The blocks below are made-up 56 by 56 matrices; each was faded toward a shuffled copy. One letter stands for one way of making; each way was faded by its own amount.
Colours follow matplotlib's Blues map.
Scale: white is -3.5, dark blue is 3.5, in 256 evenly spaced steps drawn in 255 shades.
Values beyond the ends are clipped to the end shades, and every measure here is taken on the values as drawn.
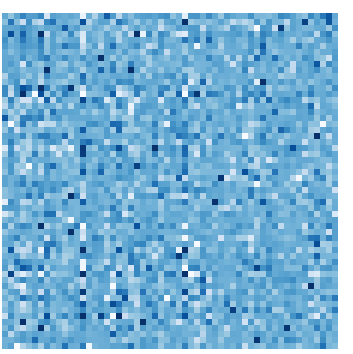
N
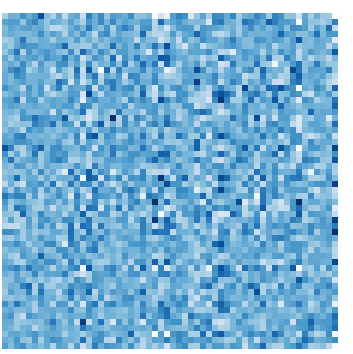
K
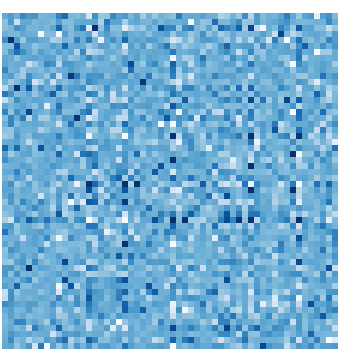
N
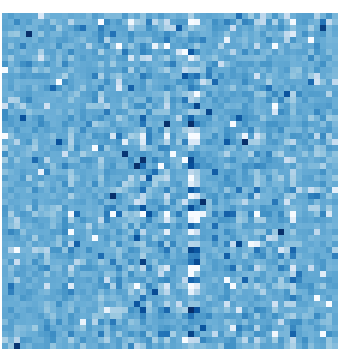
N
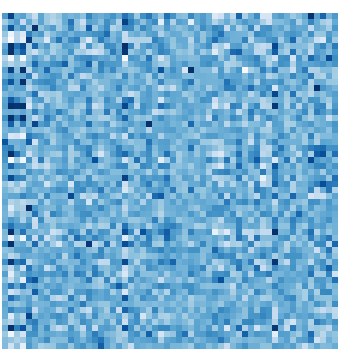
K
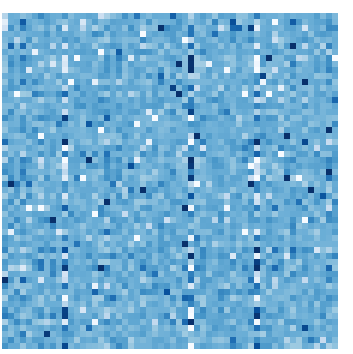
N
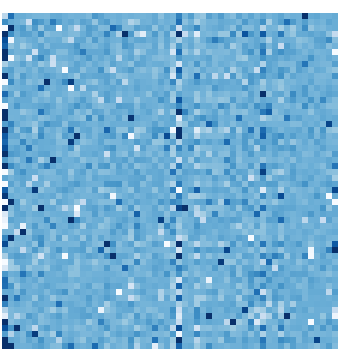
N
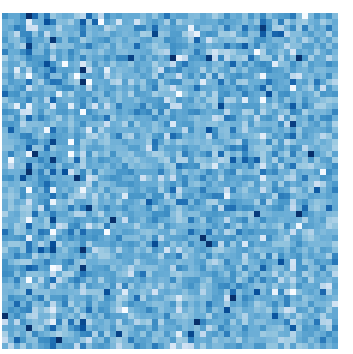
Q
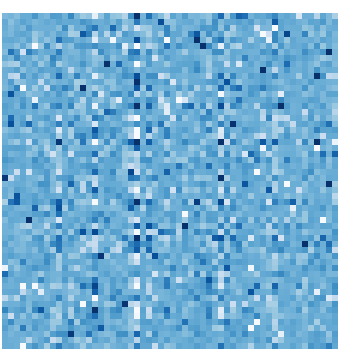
N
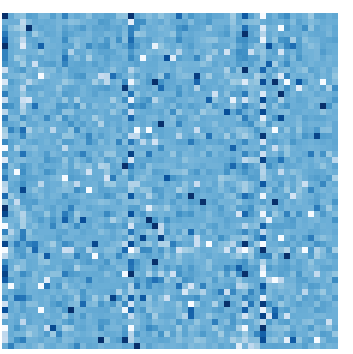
N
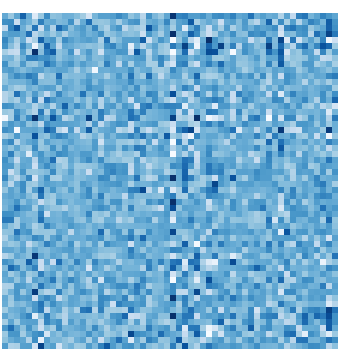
K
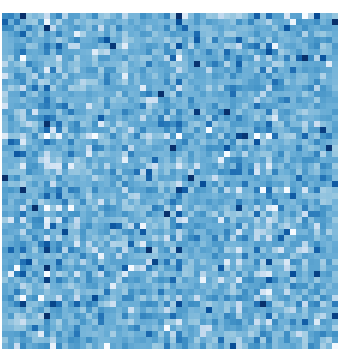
N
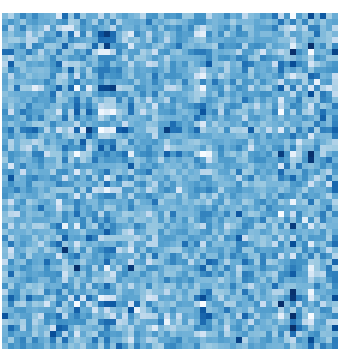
K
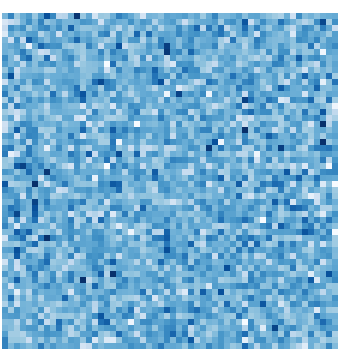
Q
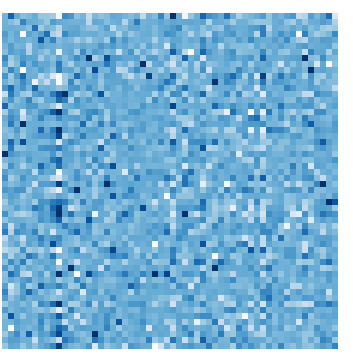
N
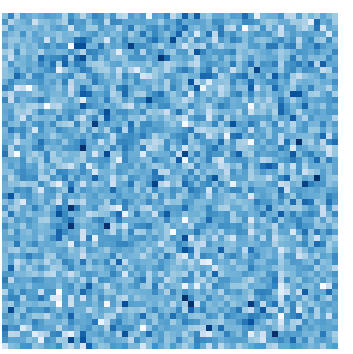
Q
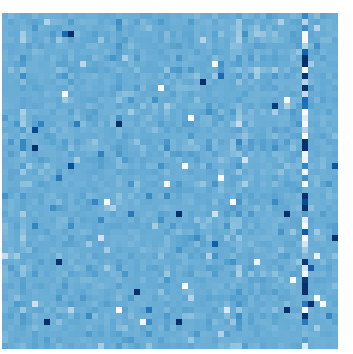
N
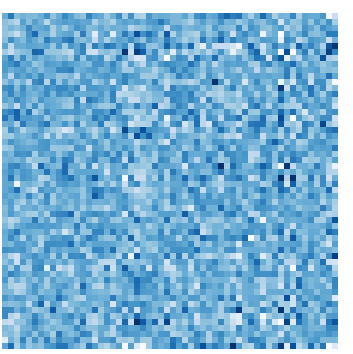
K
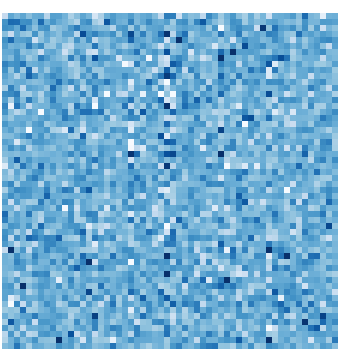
Q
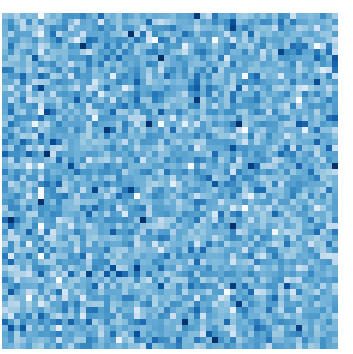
Q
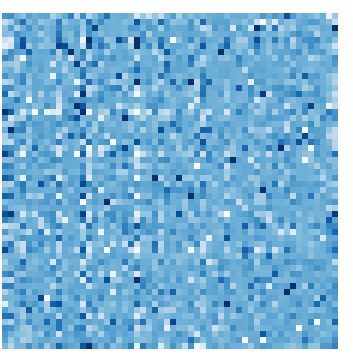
N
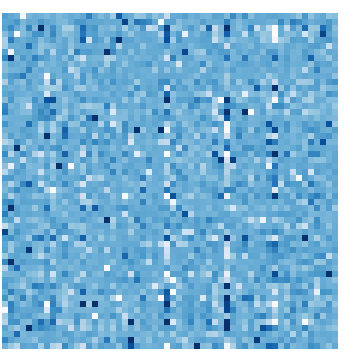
N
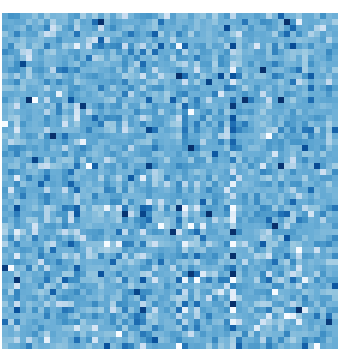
N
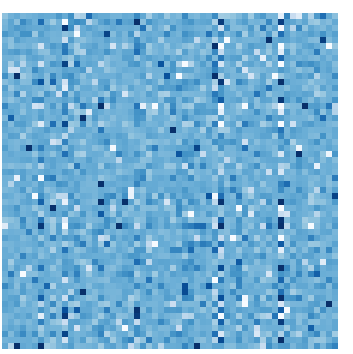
N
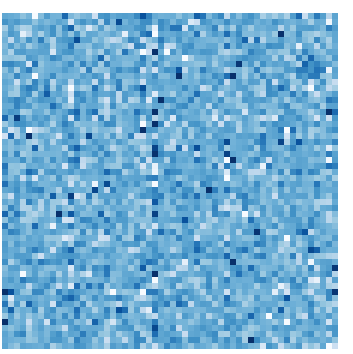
Q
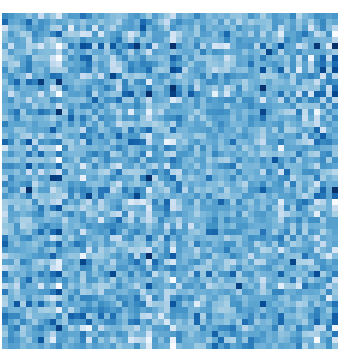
K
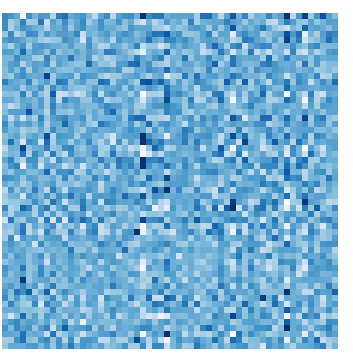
K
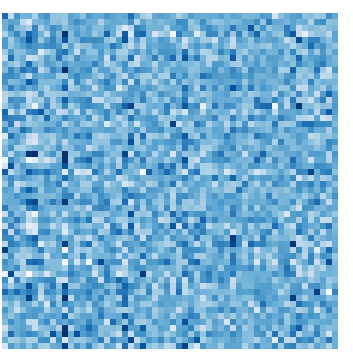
K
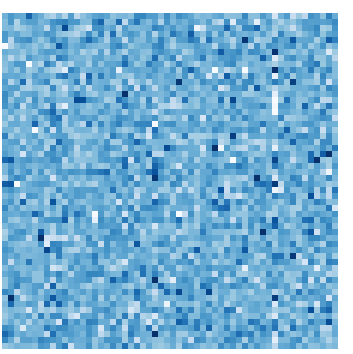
Q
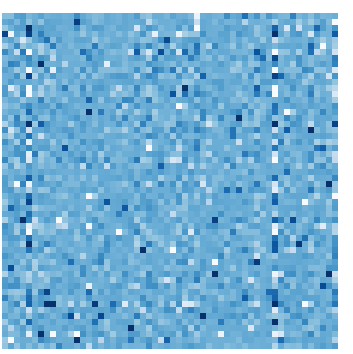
N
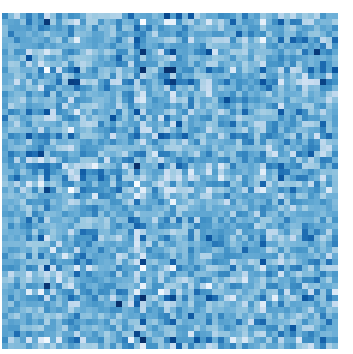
K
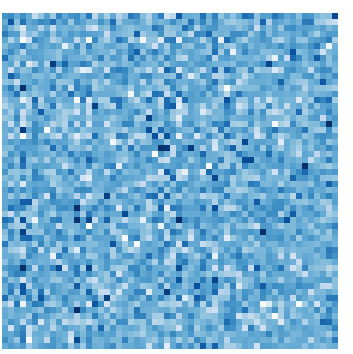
N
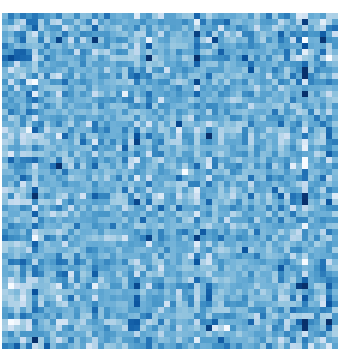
K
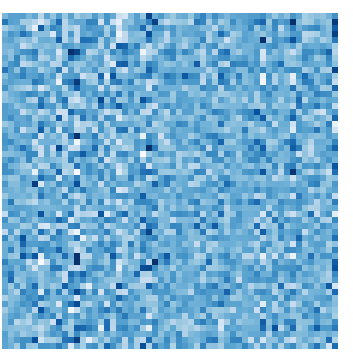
K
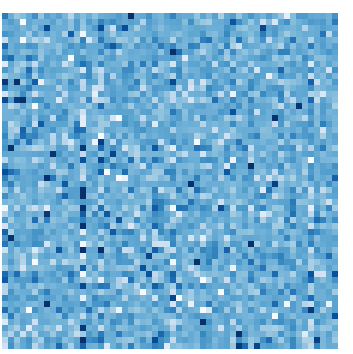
N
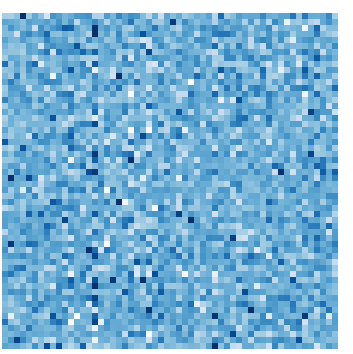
Q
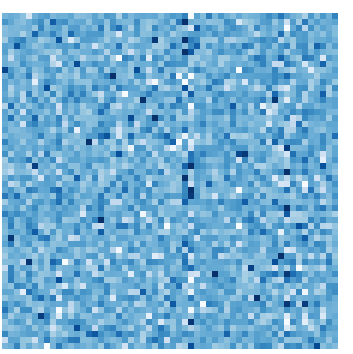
Q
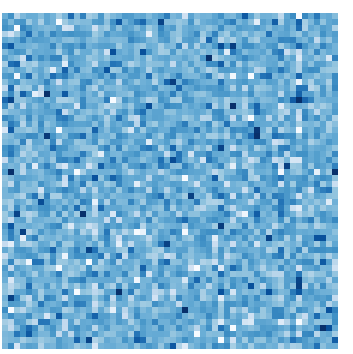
Q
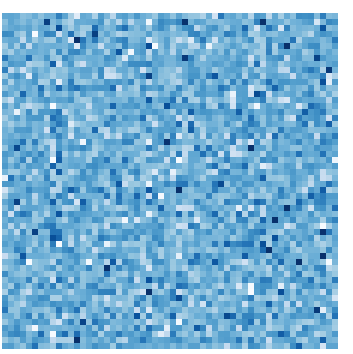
Q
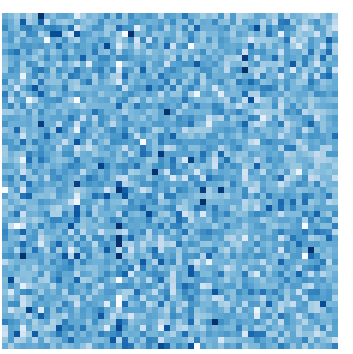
Q
